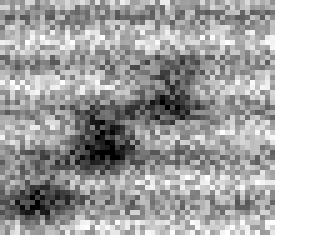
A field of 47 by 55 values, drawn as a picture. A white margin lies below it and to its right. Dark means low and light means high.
The bottom right is the ninth with the highest average. Horizontal stripes repeat 5 times down the table. No row or column stands out. The halves do not mirror each other. Three dips sink into the field. The centre is the ninth with the lowest average.
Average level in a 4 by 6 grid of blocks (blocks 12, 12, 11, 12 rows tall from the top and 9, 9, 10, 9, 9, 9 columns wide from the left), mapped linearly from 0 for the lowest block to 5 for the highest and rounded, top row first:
444444 / 443134 / 420345 / 234555
